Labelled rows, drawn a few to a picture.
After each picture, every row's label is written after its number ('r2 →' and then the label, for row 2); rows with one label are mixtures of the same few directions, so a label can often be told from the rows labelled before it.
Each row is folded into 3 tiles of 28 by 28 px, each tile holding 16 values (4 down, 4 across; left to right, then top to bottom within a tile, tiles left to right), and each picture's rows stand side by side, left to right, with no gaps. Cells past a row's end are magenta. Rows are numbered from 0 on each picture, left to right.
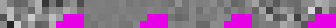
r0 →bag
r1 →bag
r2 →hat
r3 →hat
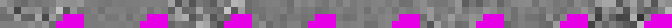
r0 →hat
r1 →hat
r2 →hat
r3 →bag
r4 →hat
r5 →bag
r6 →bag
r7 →bag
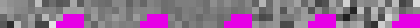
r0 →bag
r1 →bag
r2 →bag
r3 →hat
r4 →hat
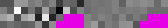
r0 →hat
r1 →bag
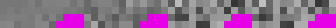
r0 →bag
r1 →bag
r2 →hat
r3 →hat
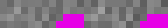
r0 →hat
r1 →hat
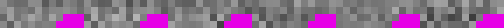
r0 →bag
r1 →bag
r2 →bag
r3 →bag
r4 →hat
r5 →bag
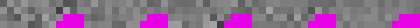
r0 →hat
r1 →hat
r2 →bag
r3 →hat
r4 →bag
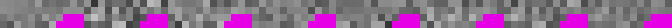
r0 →bag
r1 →hat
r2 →bag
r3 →hat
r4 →bag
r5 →bag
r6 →hat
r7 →hat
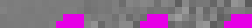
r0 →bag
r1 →bag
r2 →hat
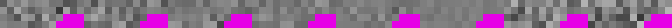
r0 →hat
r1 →hat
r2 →bag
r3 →hat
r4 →hat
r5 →hat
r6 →hat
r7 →bag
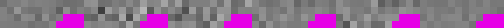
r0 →hat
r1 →hat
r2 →hat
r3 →bag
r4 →bag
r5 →bag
